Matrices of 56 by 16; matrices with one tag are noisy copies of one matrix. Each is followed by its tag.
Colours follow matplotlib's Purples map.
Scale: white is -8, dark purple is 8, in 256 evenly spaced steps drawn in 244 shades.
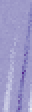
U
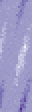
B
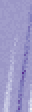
U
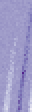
U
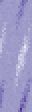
B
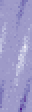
B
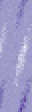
B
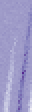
U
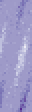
B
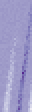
U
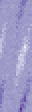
B
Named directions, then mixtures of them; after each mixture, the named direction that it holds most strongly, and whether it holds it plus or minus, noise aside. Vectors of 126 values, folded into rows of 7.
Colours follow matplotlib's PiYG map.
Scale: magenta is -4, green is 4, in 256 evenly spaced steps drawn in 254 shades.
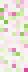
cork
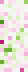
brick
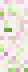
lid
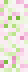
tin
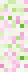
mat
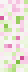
mat, minus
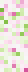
cork, plus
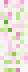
lid, plus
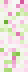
cork, plus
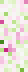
brick, minus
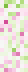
cork, minus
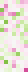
cork, plus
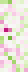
lid, minus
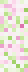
mat, minus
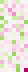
cork, plus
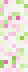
tin, minus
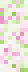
cork, minus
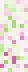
mat, plus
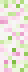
cork, minus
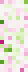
brick, plus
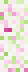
lid, minus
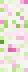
brick, minus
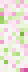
cork, plus
